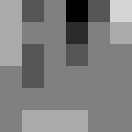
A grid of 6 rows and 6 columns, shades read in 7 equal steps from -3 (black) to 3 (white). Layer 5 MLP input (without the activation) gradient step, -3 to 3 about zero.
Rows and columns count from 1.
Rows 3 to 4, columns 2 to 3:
-1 0 | -1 0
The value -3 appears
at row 1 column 4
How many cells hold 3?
0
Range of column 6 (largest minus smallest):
2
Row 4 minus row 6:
0 -2 -1 -1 0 0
